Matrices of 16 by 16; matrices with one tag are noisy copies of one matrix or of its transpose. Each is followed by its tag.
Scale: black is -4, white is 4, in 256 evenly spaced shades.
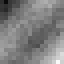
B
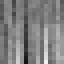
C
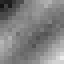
B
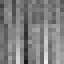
C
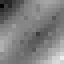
B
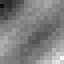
B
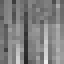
C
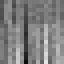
C
